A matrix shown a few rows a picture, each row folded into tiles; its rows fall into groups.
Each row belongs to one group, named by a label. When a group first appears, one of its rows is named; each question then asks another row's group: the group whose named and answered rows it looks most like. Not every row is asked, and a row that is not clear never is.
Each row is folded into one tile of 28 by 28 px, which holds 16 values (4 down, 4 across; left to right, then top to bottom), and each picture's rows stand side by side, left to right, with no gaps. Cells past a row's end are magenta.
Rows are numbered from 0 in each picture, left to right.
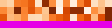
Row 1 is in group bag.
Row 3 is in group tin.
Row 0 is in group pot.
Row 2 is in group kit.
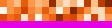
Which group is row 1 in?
pot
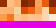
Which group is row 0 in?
bag
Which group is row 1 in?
bag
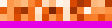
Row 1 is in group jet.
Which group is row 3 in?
tin
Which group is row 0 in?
jet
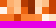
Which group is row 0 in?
tin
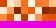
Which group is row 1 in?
jet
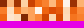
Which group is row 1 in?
jet
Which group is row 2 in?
pot
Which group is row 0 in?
pot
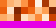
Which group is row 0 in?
jet
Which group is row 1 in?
bag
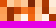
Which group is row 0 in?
kit
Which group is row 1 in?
pot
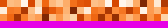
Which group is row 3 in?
tin
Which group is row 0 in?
tin
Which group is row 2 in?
pot
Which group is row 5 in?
tin
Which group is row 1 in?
jet
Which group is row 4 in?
kit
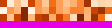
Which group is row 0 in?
tin
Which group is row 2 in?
pot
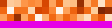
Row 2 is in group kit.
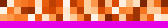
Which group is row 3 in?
pot
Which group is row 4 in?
tin
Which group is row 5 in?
bag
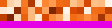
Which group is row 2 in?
jet
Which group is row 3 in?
tin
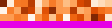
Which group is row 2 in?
pot
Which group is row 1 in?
jet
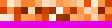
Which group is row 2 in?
kit
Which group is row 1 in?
kit
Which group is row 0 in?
jet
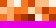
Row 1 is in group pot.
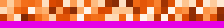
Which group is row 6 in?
tin
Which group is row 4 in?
bag
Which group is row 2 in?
kit
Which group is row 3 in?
kit
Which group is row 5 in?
jet
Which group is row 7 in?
tin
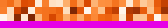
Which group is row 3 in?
tin
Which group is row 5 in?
bag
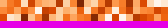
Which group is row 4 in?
pot
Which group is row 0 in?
pot
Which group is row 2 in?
bag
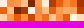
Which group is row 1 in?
tin
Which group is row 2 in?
bag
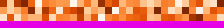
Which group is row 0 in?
bag
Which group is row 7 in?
kit
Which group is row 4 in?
tin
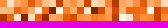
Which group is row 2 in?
tin
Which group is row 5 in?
jet
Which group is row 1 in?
jet
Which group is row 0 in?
pot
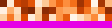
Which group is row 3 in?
bag
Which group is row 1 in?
jet
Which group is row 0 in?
bag
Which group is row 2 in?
bag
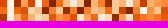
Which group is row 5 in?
tin
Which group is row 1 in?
pot
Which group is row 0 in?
pot
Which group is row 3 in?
bag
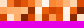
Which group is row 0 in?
pot
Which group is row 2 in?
jet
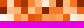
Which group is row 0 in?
bag
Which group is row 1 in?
kit
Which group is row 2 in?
bag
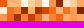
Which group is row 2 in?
tin
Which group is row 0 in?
tin
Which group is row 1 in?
kit
